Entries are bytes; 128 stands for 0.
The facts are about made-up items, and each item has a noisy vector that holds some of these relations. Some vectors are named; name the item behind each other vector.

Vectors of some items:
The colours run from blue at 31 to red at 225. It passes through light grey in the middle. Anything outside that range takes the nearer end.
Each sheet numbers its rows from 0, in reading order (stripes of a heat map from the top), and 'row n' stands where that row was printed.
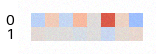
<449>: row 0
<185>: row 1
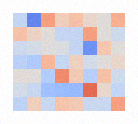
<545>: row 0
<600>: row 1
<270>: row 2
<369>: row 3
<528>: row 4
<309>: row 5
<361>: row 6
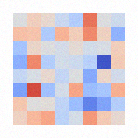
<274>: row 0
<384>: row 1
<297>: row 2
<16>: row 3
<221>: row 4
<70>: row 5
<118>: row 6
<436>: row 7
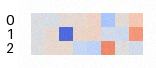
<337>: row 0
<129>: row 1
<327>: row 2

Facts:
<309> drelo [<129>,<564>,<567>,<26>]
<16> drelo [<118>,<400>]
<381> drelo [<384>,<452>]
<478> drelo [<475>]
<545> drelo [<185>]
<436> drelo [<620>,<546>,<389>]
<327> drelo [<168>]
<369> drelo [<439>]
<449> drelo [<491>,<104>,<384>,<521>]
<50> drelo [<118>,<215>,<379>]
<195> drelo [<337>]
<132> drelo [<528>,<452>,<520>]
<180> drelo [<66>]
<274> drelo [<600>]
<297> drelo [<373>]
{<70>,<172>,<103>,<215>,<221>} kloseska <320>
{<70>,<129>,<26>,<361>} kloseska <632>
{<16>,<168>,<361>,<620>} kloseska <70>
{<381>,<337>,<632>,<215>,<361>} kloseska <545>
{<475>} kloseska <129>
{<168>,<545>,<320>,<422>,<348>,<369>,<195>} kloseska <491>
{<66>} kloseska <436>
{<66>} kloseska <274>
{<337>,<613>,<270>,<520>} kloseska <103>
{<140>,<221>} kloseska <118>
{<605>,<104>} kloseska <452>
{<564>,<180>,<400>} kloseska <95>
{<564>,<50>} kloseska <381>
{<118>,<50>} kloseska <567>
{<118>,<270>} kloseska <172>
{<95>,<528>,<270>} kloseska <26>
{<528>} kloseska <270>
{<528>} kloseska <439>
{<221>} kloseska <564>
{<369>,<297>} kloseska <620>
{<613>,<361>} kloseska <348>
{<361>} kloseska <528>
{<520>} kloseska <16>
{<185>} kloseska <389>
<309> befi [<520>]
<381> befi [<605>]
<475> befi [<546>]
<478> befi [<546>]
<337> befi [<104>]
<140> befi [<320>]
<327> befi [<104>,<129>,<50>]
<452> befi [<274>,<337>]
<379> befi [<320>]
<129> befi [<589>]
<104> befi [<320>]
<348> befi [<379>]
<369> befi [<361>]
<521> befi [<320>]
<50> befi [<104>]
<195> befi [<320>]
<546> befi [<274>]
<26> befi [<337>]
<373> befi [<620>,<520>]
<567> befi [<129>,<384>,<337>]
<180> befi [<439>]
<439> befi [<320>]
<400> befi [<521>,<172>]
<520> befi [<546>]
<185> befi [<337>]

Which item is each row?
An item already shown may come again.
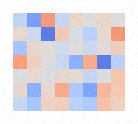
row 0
<195>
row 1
<26>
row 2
<297>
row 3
<379>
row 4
<475>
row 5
<95>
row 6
<180>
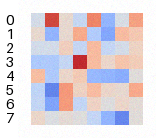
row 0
<620>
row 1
<95>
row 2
<168>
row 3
<381>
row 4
<400>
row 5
<545>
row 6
<195>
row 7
<215>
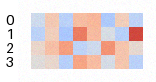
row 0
<520>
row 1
<632>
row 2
<436>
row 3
<104>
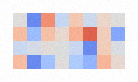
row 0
<348>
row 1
<491>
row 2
<270>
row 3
<564>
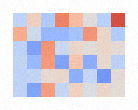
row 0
<632>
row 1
<567>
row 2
<195>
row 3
<320>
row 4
<50>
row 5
<195>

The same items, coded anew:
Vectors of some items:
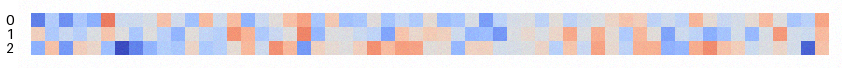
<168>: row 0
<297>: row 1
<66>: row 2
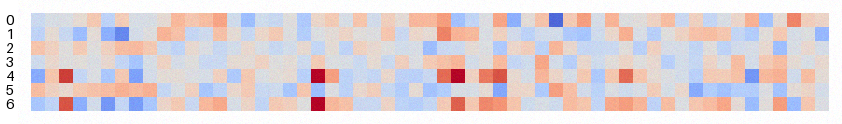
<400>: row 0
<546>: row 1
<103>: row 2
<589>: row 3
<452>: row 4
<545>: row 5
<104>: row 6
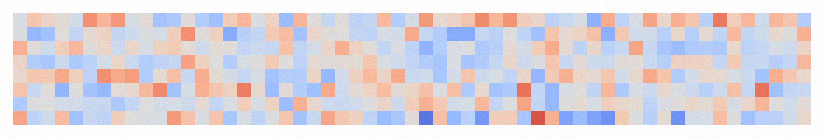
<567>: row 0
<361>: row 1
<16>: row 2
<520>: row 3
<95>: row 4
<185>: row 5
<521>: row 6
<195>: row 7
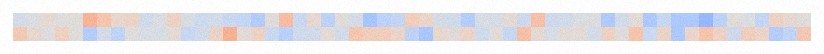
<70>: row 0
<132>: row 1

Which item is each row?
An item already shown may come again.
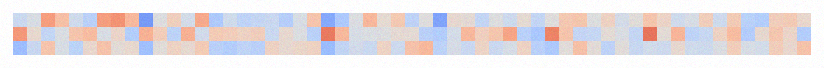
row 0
<26>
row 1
<50>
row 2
<129>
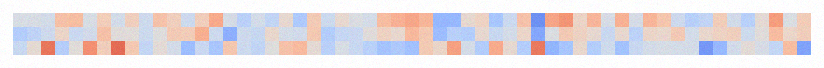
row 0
<180>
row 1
<528>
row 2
<491>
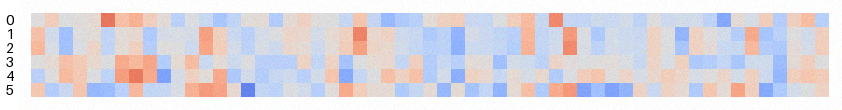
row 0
<320>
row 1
<215>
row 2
<215>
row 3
<632>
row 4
<26>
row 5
<337>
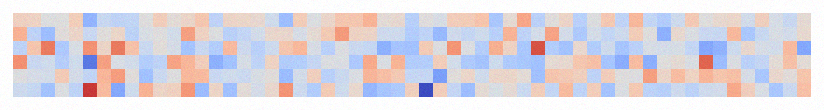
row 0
<379>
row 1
<215>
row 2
<491>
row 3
<475>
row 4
<564>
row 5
<369>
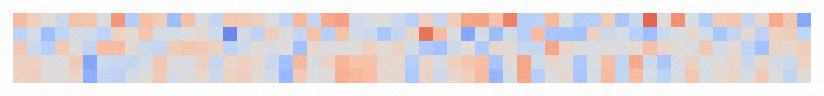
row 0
<118>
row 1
<620>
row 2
<270>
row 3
<379>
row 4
<379>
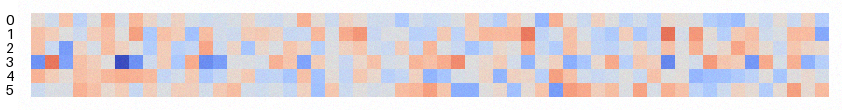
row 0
<348>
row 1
<118>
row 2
<221>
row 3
<436>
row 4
<545>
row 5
<180>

